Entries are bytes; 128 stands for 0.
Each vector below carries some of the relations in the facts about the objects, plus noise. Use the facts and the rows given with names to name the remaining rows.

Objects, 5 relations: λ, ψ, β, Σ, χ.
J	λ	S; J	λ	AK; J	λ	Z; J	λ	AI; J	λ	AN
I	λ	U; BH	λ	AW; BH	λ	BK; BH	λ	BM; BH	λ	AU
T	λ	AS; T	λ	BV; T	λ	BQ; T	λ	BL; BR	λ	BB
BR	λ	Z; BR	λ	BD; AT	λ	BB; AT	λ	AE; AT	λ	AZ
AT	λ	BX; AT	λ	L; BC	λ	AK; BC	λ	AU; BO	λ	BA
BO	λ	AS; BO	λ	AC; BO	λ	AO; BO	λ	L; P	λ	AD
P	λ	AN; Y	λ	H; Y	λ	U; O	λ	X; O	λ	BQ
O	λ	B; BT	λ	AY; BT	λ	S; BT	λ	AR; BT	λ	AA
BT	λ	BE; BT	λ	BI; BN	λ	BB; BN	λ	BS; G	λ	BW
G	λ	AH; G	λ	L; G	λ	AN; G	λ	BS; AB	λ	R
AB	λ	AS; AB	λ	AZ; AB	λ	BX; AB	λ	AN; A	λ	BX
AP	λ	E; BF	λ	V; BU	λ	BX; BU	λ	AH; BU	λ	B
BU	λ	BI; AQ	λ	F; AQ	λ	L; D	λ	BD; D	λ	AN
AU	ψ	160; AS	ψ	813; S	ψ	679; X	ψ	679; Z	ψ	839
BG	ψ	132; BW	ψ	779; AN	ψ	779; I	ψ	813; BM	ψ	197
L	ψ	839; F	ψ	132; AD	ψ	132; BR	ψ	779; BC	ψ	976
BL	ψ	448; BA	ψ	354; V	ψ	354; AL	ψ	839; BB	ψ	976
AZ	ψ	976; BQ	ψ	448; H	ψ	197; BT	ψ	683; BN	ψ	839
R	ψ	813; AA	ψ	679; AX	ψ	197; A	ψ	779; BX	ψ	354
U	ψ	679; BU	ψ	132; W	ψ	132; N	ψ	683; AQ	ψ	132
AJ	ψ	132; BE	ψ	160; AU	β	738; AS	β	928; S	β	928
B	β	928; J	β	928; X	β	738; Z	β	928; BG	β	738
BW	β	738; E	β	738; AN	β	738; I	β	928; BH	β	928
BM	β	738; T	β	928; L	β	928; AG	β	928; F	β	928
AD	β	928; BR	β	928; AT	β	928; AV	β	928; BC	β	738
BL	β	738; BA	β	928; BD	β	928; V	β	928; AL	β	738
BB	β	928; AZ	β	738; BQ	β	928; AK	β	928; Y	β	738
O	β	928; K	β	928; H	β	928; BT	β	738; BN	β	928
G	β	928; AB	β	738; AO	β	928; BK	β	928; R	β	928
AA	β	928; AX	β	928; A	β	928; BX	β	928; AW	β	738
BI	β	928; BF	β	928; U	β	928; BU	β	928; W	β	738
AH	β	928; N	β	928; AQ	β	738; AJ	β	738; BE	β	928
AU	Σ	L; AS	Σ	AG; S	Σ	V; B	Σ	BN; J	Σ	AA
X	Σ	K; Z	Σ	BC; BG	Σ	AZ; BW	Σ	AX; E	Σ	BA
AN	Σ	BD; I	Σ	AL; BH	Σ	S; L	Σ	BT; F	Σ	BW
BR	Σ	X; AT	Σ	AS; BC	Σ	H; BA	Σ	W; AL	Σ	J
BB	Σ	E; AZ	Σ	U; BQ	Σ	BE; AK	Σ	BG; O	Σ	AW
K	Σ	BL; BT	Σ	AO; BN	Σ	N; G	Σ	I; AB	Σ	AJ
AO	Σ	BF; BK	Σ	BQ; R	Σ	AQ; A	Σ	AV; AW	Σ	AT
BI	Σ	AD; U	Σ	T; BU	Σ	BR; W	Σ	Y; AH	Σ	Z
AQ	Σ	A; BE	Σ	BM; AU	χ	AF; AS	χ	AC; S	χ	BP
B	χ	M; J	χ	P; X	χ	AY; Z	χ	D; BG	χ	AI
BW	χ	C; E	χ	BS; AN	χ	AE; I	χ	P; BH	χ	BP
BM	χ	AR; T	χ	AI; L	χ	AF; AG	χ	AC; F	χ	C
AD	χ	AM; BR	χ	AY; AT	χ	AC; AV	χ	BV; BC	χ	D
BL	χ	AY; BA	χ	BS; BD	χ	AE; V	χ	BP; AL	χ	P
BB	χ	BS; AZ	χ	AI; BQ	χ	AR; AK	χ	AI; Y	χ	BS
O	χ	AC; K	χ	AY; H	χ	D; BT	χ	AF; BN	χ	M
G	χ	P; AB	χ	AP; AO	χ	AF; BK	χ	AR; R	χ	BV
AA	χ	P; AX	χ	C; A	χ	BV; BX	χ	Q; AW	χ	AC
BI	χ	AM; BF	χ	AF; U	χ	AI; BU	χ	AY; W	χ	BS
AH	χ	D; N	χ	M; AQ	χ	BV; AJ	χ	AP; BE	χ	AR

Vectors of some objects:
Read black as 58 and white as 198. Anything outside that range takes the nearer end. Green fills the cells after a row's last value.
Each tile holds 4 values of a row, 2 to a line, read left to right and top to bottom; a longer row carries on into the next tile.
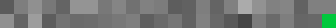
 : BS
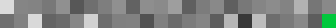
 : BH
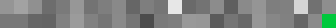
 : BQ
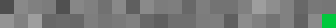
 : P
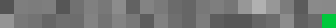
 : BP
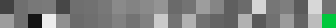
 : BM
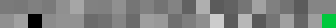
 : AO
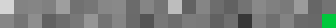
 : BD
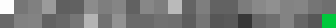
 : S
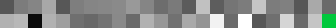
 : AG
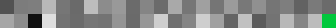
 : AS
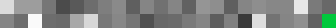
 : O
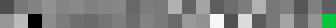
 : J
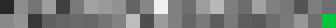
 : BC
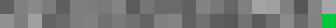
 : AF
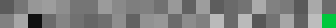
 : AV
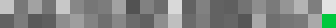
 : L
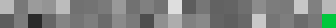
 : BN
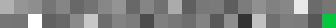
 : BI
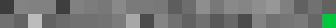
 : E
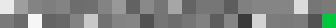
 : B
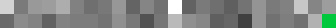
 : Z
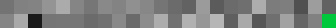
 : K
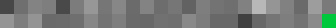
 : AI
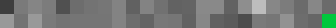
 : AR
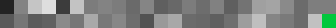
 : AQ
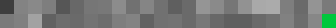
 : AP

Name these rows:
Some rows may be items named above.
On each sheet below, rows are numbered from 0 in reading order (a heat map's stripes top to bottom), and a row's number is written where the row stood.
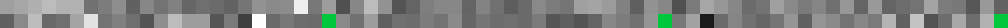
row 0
BU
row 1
BV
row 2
AV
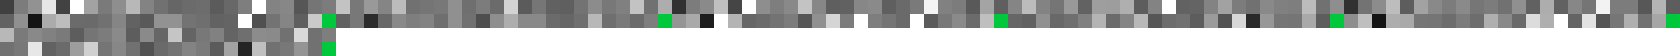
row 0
W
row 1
BN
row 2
BL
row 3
BB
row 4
T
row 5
AK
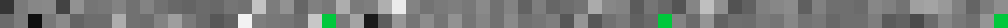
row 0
AL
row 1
V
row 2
BV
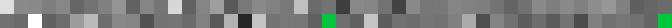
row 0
BK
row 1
E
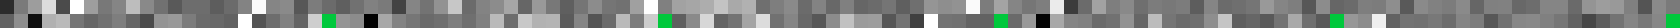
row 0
W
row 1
H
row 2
BU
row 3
U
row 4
D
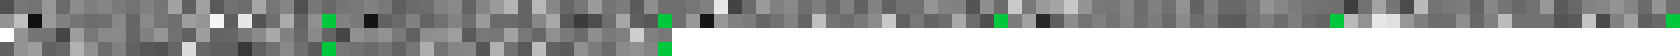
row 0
J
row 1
BE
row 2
U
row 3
BX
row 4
BT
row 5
BR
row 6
I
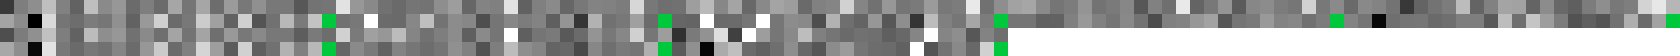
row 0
AS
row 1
AH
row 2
R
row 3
BQ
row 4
AX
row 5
AS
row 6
Z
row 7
W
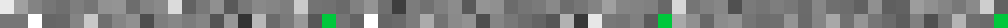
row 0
AH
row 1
AB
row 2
N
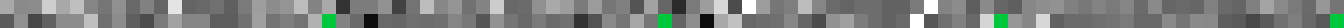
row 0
AD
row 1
AZ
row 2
W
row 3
AY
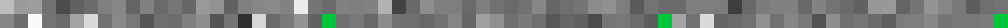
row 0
O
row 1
X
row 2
AW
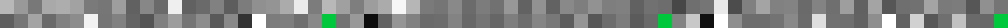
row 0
F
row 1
BA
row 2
AA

